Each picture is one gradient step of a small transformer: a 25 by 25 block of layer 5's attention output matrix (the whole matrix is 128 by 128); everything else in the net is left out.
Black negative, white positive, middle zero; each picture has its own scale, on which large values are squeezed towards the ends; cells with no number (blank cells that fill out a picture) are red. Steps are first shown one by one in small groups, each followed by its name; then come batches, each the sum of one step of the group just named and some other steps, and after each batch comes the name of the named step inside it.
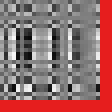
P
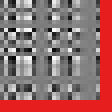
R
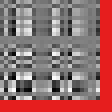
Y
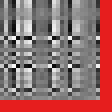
Y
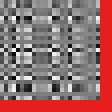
Y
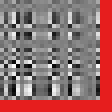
P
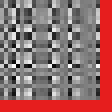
R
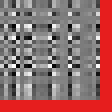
P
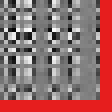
R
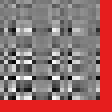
Y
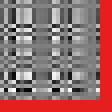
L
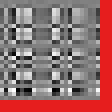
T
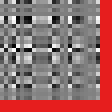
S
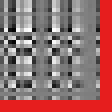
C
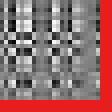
C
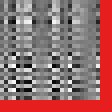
T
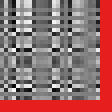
L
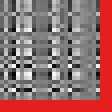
L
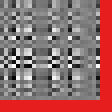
T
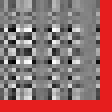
C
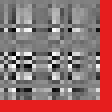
T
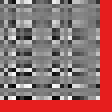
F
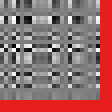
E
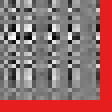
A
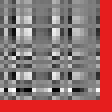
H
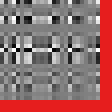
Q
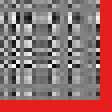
Q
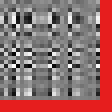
E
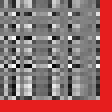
F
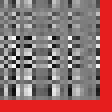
A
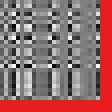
A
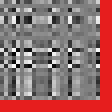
Q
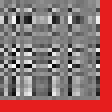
E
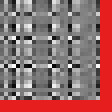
F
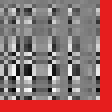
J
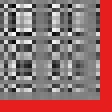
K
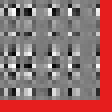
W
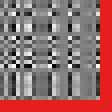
J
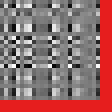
K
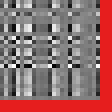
K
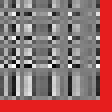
J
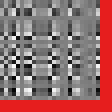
J
